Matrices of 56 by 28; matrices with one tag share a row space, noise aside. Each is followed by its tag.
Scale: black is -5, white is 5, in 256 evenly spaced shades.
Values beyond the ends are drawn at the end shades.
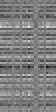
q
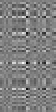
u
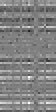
q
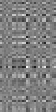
u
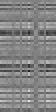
q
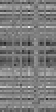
q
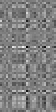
u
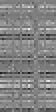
q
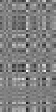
u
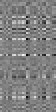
u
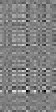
u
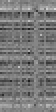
q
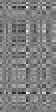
u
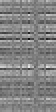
q
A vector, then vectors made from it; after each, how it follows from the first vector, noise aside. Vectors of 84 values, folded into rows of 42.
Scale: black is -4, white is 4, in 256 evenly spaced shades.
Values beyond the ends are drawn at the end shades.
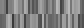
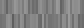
shrunk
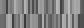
copied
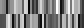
scaled up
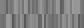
shrunk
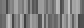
copied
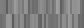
shrunk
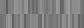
shrunk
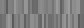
shrunk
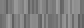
shrunk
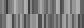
copied
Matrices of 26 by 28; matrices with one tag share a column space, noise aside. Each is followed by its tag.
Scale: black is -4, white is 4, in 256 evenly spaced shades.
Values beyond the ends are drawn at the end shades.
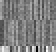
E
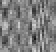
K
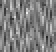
K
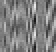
K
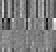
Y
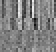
Y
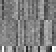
E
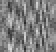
K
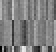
E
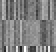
E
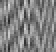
K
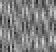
K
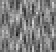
K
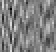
K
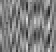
K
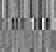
Y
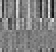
Y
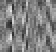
K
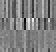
Y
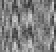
K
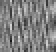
K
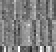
E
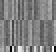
E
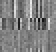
Y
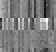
Y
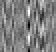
K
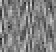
K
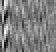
K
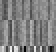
E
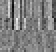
Y
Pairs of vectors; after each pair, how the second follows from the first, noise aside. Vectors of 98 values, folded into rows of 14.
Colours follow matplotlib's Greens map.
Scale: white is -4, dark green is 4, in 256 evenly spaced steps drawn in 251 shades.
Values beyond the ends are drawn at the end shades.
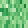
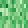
negated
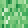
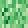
negated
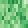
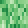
reversed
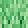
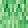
reversed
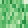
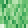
reversed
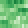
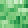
negated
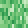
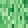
negated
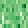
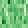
reversed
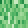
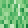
reversed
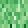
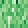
reversed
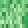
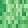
reversed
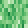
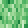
negated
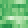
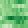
negated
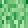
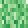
negated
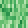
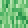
reversed
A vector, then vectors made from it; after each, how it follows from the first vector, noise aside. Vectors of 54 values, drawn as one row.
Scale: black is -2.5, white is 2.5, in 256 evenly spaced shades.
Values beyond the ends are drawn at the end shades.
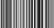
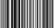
reversed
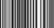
negated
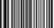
wrapped around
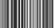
reversed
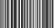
reversed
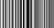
wrapped around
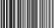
wrapped around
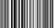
reversed
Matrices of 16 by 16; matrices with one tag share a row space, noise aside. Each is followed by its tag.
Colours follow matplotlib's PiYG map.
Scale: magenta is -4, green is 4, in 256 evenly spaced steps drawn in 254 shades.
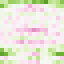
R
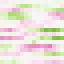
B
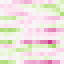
B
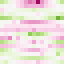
R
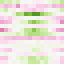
R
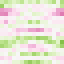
R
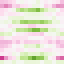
R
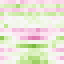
R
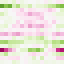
R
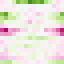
R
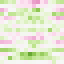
R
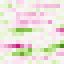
B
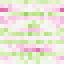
R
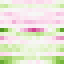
R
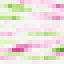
B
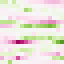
B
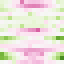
R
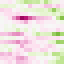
B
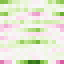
R
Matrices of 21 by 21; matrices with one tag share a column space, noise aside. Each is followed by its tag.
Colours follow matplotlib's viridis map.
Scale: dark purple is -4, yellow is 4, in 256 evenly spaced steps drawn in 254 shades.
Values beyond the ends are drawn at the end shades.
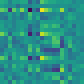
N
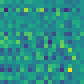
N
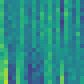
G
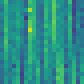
G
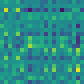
N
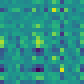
N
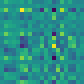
N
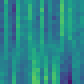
G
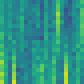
G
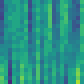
G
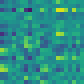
N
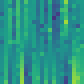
G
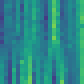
G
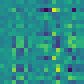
N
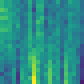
G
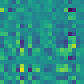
N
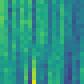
G
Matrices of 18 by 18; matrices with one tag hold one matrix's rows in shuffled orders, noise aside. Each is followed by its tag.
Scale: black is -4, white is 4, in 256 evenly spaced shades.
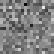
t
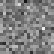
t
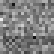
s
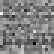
s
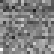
s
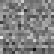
s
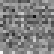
s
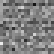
s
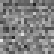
s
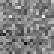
t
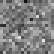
t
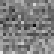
s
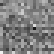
s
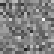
t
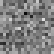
t
